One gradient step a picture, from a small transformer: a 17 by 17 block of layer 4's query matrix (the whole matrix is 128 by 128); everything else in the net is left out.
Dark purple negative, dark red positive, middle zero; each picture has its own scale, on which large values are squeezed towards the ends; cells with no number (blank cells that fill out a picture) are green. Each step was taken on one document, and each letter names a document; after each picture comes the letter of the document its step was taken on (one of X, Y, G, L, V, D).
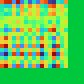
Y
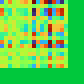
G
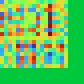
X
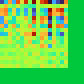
G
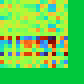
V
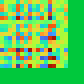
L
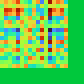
X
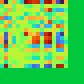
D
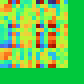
V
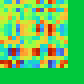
V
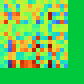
V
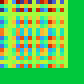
Y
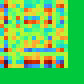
D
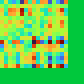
G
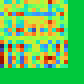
X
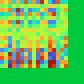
Y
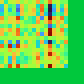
X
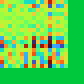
G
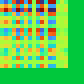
Y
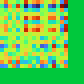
V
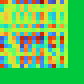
L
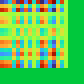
Y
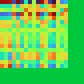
Y
